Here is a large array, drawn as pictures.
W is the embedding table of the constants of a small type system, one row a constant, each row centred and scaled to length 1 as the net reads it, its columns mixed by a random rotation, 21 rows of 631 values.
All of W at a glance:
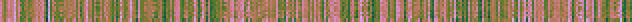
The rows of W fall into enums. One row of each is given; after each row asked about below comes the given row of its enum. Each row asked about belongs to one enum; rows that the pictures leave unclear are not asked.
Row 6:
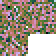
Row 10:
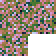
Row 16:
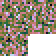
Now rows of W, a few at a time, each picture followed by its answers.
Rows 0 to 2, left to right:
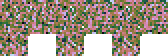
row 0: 16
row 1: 6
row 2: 6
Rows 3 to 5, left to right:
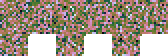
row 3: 10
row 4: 6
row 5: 16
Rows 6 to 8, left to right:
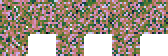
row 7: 10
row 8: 10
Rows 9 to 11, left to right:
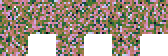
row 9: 6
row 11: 16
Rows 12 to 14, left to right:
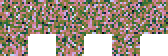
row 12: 16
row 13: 6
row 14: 10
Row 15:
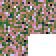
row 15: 16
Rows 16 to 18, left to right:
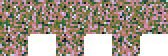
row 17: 16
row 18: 6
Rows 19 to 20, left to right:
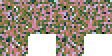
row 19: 6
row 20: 6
